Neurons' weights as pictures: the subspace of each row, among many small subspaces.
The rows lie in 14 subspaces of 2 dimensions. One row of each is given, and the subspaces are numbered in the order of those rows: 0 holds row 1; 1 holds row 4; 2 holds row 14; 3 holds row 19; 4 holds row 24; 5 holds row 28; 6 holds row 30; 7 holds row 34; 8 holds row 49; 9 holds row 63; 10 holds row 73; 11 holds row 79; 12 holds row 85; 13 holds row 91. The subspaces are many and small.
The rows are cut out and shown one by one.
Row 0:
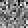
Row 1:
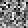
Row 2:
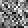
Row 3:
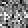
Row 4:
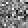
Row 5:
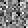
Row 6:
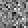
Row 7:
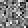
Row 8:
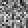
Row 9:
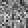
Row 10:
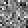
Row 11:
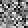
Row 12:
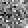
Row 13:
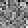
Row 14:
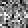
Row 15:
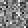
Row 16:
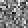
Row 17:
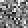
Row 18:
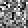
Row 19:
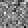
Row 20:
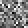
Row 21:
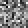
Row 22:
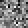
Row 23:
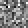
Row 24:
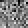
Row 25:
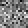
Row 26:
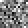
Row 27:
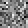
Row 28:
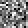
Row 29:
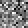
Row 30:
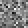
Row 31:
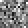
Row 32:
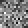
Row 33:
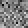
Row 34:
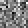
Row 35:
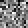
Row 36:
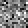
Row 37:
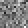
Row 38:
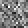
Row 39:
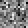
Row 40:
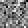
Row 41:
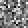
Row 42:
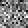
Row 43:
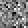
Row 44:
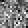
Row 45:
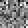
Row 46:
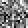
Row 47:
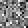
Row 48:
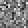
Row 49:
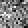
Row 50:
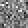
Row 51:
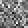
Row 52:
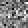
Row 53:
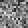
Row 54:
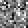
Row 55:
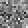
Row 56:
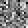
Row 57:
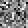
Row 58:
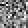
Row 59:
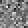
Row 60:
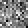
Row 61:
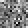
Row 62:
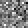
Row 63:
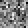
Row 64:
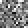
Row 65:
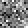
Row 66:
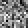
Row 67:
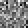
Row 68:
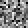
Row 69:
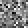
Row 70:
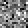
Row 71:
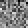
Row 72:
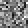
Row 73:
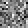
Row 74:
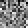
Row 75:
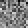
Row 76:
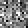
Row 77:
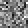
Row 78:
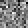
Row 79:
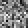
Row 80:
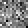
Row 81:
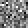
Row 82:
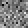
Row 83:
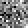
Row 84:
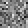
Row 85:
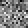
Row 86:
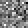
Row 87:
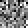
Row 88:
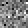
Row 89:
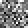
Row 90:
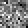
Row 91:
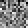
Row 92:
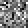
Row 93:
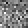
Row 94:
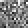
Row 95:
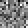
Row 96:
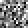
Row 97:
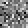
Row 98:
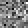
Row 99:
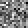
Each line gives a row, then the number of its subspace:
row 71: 13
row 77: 10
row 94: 4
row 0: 4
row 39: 9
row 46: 11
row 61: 11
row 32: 0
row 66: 11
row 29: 1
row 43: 5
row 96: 10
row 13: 13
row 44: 11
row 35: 7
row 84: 10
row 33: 6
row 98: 1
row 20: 6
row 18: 0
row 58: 5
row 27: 10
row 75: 13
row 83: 8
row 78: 7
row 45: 4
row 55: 7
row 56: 7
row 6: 5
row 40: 3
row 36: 9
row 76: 8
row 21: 2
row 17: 7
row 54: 9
